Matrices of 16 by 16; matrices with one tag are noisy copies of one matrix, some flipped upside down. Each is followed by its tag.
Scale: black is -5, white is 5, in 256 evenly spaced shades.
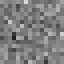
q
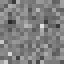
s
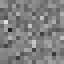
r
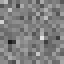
s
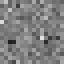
s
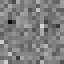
s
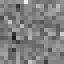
q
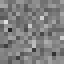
r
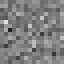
r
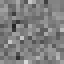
q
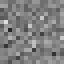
r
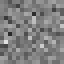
r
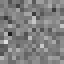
r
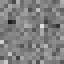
s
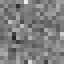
q
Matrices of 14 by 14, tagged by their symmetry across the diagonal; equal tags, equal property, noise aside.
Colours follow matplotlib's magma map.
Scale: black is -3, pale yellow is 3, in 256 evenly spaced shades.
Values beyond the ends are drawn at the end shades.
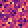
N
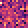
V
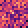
N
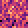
V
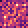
N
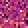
V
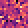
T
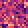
T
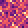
N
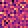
T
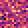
V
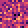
N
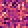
T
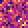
N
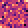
N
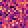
V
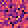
N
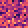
V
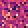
T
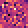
T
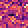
V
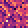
T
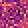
N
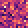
V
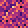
N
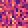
V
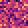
V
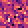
T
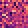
T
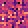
T
